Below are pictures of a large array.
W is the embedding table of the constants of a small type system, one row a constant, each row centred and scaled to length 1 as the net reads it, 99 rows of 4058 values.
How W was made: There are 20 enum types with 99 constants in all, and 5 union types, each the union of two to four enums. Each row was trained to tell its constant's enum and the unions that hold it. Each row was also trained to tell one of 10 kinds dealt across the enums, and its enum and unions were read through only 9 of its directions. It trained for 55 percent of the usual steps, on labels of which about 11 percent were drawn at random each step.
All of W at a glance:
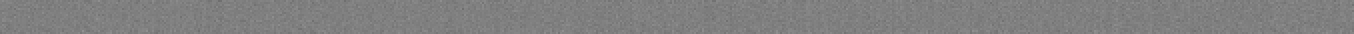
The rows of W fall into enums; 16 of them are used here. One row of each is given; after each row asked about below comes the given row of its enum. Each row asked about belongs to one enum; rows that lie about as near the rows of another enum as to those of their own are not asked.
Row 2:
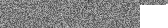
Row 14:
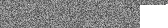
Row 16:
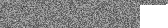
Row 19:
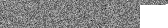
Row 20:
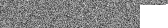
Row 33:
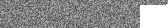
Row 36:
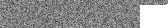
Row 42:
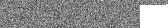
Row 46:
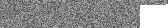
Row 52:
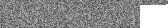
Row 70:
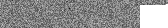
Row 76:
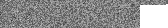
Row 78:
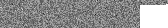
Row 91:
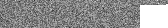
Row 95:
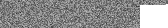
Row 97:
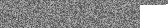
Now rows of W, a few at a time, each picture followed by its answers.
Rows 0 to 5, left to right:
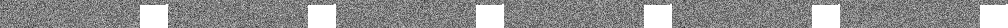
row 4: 33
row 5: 95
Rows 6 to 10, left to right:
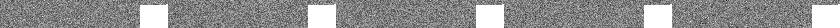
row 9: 97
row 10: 78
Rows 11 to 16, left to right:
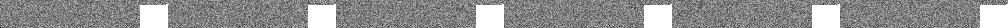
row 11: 14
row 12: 46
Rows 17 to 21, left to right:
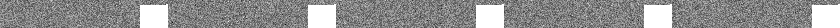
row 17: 52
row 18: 42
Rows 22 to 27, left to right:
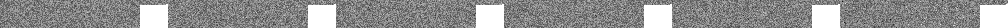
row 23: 36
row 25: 16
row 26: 52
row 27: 70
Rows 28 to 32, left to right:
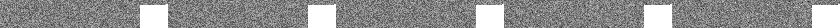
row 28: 36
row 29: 91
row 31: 33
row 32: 52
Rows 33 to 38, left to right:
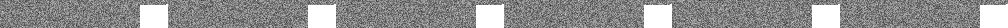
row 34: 95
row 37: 14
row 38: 97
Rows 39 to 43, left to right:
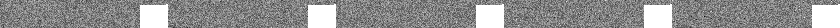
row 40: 46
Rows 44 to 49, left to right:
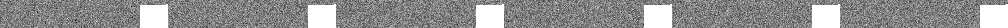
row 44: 46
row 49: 95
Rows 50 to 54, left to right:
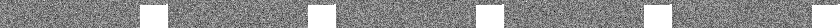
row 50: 42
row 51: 76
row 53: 36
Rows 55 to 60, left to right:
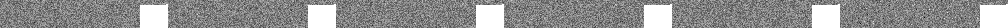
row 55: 42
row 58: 16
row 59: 36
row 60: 16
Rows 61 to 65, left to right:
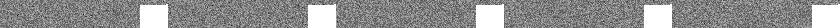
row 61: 78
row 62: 14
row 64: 14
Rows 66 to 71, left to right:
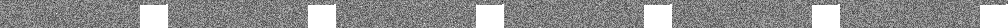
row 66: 33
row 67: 97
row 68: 33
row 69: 36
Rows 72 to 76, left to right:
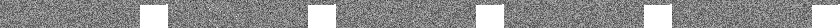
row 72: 95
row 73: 97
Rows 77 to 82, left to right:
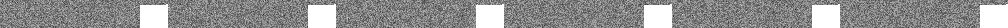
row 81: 52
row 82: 97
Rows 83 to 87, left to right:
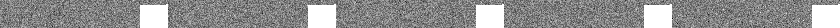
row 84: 95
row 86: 46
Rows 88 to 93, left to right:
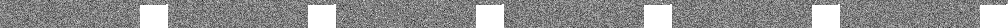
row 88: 91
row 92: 14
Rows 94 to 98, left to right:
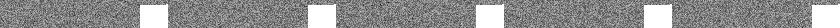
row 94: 78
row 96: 33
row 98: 46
